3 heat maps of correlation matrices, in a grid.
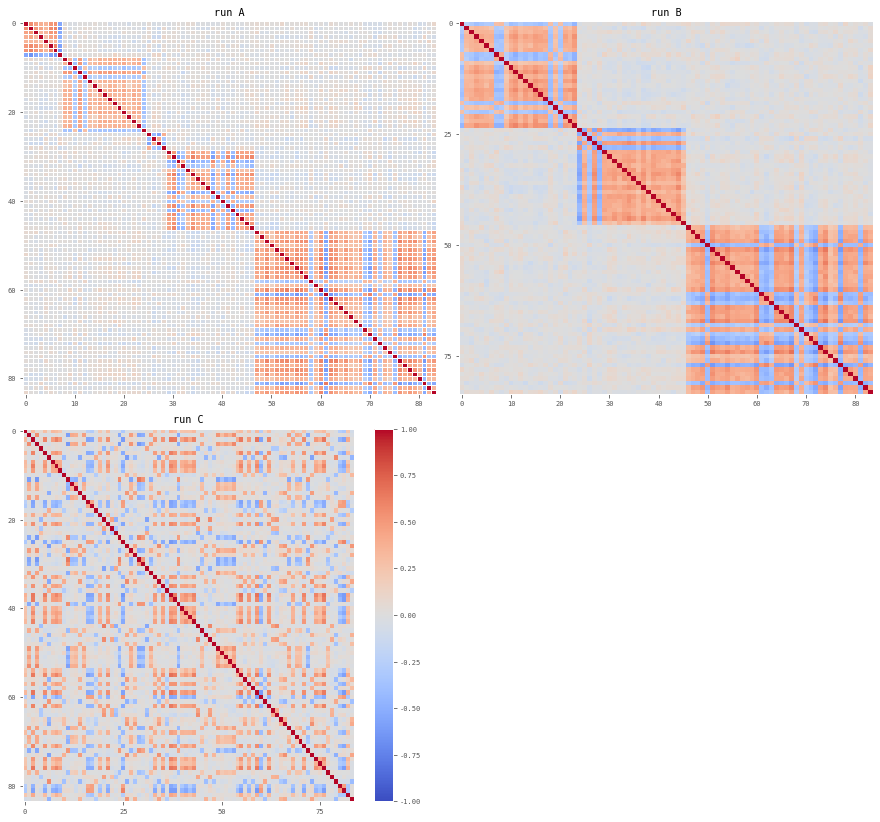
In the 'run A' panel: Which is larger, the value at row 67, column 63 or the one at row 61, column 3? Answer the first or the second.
the first
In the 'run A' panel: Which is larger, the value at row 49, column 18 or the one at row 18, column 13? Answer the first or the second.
the second
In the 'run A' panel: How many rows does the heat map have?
84
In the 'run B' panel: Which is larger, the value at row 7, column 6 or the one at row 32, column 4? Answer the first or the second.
the second
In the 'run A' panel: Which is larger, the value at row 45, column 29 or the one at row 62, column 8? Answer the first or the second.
the first
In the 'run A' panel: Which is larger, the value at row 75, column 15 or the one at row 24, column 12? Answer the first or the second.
the second
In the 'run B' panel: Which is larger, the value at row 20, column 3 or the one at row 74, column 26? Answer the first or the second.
the second
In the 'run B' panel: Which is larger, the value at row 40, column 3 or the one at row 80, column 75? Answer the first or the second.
the second
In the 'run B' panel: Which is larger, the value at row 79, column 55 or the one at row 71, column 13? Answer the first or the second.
the first
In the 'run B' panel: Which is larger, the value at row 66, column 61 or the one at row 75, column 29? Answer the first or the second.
the second
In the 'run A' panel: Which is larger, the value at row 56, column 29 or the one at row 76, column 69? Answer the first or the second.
the first
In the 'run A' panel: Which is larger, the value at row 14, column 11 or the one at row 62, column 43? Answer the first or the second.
the first
